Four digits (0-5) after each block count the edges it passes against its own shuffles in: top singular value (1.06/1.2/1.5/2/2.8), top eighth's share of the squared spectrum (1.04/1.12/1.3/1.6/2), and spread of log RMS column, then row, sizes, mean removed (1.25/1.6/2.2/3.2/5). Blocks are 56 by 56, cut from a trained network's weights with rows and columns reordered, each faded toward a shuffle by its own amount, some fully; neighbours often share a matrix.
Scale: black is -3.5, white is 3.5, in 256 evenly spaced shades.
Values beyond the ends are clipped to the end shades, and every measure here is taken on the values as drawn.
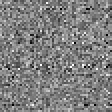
3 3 1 2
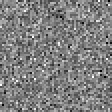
0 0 0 0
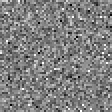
0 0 0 0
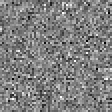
2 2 0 1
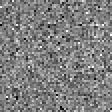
2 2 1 1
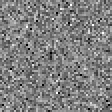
0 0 0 0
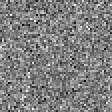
1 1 0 0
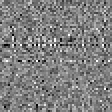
4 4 1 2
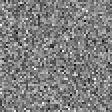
0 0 0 0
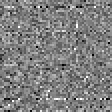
4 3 1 2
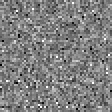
2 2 0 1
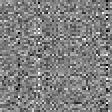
4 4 2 2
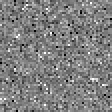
0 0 0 0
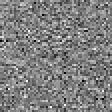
3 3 0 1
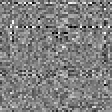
4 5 1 3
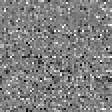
3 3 0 2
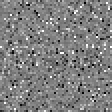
1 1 0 0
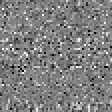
3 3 0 2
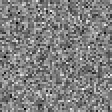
1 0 0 0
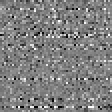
4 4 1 3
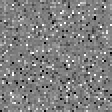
0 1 0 0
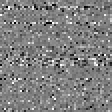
3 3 0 3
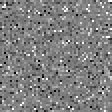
1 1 0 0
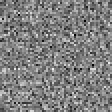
3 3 1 1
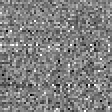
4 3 0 2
